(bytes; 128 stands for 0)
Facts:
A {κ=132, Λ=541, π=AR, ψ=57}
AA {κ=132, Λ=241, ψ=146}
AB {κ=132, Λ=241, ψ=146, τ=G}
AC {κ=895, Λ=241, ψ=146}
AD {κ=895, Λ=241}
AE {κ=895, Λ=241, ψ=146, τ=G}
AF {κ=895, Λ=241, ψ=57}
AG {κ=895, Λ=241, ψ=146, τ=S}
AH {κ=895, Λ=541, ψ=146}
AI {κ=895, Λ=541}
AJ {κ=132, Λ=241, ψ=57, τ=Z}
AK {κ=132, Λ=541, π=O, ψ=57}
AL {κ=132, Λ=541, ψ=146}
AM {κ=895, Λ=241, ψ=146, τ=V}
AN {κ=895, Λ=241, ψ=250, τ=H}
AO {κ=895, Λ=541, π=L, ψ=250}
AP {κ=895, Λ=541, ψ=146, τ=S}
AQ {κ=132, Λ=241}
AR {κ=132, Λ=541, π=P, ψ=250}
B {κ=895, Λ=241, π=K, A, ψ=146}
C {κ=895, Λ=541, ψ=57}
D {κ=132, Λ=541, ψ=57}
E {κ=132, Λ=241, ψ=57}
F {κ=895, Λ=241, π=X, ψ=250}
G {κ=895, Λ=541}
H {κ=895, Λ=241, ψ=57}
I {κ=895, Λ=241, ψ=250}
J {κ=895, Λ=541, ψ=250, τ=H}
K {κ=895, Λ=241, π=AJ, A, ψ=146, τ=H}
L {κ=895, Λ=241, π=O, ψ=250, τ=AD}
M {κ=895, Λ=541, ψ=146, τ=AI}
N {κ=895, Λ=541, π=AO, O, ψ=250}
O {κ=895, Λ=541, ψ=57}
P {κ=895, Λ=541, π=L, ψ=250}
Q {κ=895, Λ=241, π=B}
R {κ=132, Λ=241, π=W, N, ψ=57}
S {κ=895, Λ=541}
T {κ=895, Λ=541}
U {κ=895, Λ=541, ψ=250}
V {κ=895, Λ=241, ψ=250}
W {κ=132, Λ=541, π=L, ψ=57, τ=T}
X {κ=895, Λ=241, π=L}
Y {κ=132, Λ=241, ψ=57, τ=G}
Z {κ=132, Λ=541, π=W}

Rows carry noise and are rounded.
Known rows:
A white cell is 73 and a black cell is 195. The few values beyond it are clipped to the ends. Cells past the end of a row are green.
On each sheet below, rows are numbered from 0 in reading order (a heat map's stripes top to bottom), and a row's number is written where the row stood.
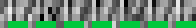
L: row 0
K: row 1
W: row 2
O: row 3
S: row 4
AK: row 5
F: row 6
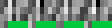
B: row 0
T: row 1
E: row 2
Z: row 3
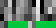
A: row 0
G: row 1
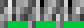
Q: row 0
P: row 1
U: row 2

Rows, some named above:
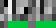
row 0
AE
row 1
D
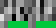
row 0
K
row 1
AL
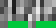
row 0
D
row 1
I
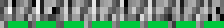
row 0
Z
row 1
AE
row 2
W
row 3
X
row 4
C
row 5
AF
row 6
AR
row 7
K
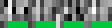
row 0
Y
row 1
AJ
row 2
H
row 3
R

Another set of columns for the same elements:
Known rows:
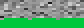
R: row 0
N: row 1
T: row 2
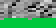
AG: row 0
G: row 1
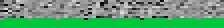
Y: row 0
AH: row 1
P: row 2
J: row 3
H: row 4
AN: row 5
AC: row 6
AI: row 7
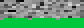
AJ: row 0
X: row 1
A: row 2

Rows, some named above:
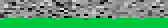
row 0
F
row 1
Z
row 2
AE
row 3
K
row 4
U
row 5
W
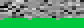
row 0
G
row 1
B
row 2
S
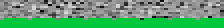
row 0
AL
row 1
Q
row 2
H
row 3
AL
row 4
X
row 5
AN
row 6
L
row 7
AR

